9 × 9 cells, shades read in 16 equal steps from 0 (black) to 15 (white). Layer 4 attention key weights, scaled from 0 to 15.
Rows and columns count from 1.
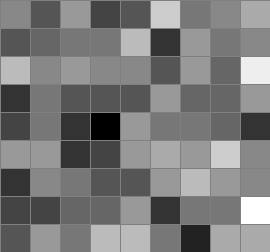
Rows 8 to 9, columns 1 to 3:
4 4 6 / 5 9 7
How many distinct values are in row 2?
7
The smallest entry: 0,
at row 5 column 4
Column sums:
52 63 56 50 72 65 67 71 85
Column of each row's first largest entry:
6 5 9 6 5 8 7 9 4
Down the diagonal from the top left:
8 6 9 5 9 10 11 7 10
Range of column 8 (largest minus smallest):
6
